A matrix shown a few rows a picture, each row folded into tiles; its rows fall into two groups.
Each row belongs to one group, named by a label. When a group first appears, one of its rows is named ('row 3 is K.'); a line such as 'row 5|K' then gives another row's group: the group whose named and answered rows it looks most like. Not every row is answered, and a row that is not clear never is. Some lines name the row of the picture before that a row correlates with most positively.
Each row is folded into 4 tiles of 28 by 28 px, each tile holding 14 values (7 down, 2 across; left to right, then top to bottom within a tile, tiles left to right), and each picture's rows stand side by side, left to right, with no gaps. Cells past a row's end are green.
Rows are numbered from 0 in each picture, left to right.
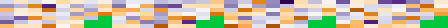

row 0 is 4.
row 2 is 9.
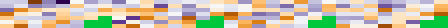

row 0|9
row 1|4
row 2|9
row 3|4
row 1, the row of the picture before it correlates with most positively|0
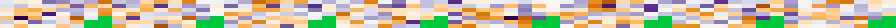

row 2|9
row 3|9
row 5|9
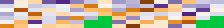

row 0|4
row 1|9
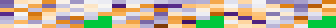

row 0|4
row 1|4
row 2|4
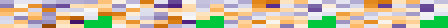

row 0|4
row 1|9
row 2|9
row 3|9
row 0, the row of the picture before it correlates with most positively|1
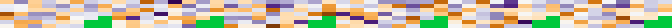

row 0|9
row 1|9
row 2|4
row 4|9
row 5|9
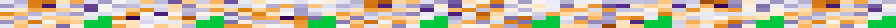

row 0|9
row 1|9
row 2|4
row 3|9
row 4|4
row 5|4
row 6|9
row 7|9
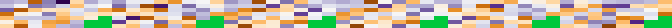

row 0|9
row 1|4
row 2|9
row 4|4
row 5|4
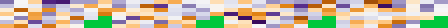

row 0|4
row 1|4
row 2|4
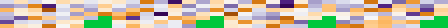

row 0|4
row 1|9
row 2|9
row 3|9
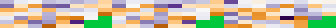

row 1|4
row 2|4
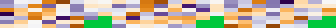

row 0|4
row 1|9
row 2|9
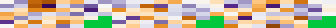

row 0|9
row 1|4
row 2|9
